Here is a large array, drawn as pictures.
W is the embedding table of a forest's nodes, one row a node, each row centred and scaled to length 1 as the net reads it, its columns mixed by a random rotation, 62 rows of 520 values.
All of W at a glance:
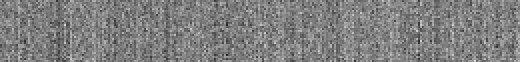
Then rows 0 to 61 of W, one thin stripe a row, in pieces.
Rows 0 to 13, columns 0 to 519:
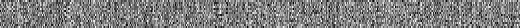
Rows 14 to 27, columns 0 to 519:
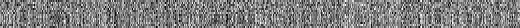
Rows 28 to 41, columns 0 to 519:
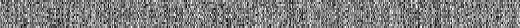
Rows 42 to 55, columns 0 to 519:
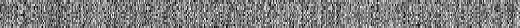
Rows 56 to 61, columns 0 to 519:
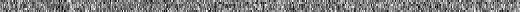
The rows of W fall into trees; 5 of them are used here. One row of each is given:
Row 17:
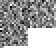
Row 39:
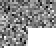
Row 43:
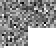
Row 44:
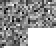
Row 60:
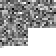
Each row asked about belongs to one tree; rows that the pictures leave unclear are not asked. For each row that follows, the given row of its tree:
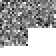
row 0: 60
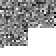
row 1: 43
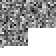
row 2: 43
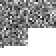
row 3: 44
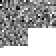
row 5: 44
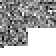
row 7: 39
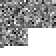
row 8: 44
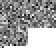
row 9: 39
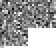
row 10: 60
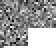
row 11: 44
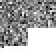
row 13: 39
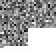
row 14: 43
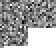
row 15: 17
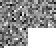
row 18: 39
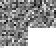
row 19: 43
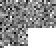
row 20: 44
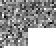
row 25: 43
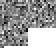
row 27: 43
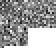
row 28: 39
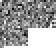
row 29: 60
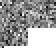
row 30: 39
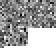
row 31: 39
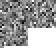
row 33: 17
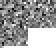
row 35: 60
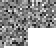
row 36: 17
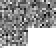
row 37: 43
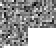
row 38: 43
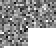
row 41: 43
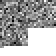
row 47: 44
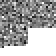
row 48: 39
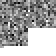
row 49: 43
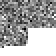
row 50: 39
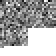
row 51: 44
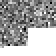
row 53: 39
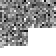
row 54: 43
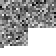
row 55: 43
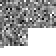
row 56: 44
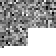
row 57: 39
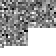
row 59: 43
